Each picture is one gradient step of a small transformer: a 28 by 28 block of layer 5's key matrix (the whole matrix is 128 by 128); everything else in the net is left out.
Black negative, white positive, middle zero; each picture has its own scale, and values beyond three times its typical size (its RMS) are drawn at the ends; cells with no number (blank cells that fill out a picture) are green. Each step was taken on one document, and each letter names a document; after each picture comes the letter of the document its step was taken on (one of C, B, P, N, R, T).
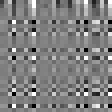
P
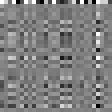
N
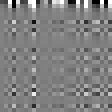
P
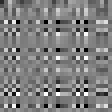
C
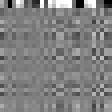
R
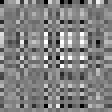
N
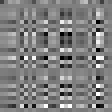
N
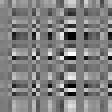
R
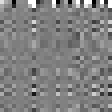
P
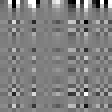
C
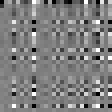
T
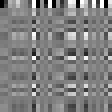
R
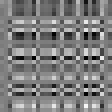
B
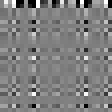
C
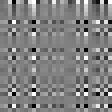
T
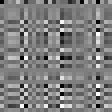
N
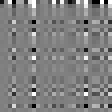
T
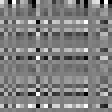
T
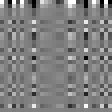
P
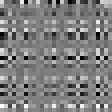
B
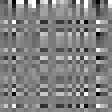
P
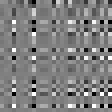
C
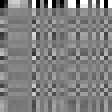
R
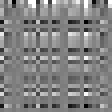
P
